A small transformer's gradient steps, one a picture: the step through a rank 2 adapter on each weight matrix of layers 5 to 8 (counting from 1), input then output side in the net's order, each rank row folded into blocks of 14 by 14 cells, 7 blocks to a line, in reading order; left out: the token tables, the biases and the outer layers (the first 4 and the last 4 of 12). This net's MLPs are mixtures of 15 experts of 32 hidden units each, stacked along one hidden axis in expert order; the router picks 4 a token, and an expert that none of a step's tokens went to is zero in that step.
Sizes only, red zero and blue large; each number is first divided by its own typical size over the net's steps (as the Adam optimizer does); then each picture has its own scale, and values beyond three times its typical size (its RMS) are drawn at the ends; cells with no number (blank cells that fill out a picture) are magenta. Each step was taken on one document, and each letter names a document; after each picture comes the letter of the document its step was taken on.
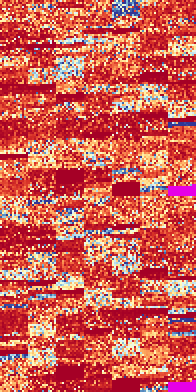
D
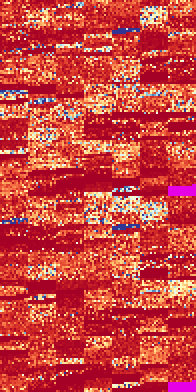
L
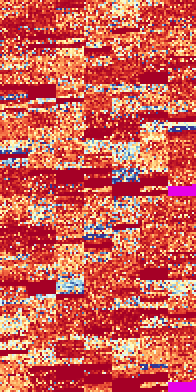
D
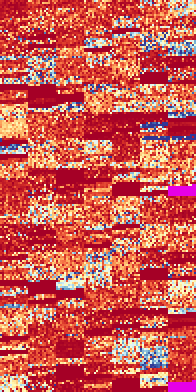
D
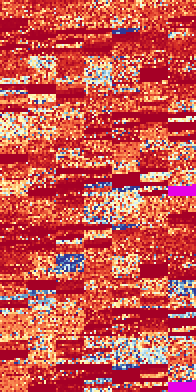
L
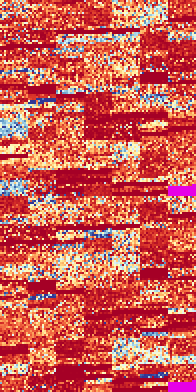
D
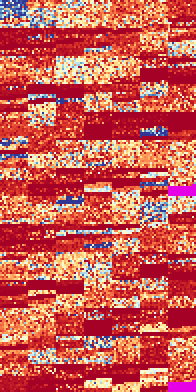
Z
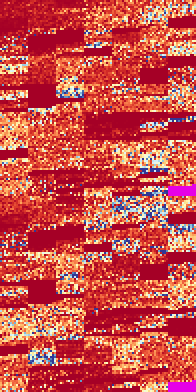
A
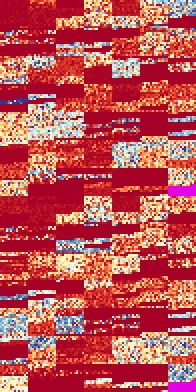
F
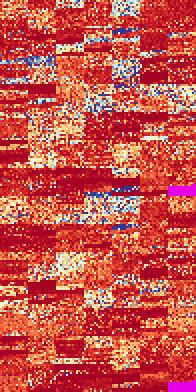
L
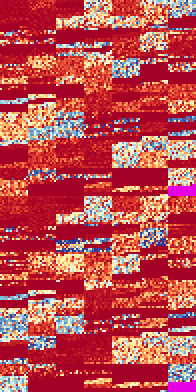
F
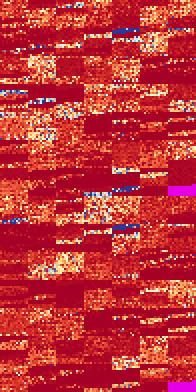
L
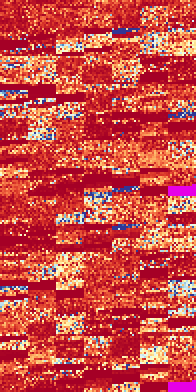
L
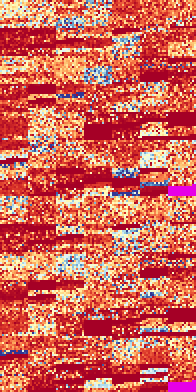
Z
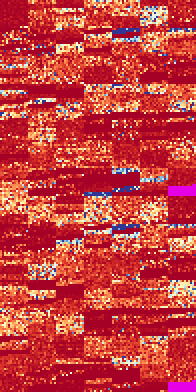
L
